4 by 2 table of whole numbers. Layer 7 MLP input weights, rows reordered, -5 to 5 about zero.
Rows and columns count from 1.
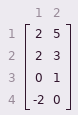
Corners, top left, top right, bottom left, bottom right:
2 5 -2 0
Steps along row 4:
up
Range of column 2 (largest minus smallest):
5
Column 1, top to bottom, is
2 2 0 -2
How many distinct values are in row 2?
2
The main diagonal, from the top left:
2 3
